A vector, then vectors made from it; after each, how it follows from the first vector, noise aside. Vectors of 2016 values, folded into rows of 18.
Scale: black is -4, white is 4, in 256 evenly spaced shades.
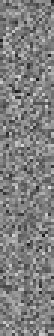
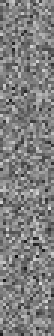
reversed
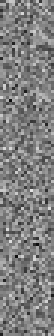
reversed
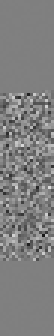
partly zeroed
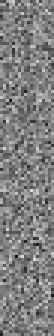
reversed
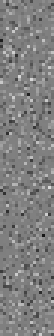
partly zeroed
